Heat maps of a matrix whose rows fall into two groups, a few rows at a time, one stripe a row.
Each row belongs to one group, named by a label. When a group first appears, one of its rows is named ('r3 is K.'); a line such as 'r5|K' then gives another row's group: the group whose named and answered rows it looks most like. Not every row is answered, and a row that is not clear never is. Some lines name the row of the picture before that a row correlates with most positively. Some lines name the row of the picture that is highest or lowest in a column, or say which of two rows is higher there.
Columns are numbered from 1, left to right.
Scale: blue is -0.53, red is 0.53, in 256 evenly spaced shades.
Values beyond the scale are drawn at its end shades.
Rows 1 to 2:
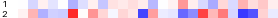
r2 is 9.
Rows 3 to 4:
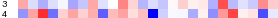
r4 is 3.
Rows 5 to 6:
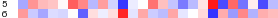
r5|9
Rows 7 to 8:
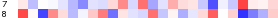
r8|9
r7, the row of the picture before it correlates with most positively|6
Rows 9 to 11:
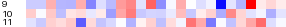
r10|3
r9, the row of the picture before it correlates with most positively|7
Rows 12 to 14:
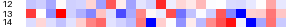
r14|9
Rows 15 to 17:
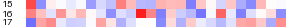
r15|3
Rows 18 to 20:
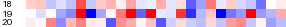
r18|9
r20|3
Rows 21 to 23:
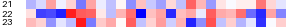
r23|9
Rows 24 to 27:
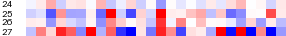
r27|9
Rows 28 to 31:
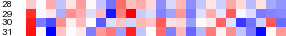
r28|3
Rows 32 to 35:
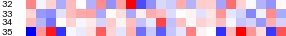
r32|3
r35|3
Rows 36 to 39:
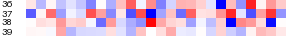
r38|9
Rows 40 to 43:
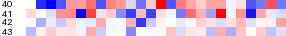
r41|9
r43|9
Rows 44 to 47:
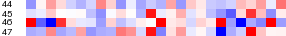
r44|3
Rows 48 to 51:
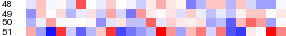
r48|9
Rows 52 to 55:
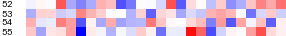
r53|9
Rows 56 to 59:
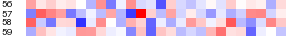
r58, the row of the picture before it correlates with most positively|55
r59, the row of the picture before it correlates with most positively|53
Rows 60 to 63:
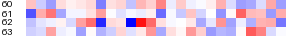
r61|3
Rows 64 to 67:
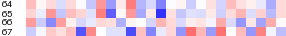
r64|3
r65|3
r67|9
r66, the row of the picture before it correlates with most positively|60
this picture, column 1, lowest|67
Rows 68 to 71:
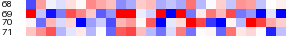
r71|3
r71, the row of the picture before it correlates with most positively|64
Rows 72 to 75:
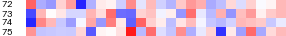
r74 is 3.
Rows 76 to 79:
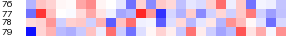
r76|9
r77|3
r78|3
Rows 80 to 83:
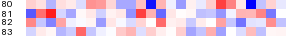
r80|9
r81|3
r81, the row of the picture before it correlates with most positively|77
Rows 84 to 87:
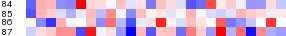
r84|9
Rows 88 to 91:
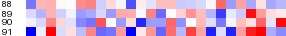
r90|3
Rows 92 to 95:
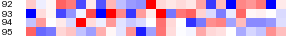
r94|9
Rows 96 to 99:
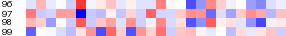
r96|9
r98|9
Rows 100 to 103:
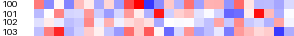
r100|3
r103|3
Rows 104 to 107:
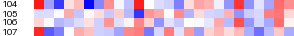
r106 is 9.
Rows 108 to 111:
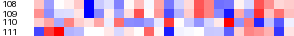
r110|9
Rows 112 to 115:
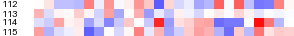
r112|9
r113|3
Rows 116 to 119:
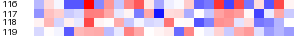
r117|9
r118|9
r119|3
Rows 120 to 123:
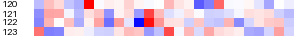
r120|9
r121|3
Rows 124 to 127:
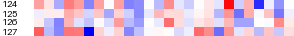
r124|9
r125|9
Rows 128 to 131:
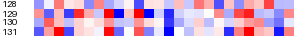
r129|3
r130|3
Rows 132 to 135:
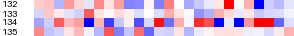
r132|9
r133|9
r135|3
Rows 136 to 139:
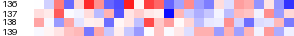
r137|3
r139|9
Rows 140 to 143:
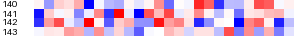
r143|9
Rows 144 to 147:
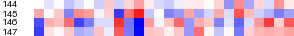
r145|3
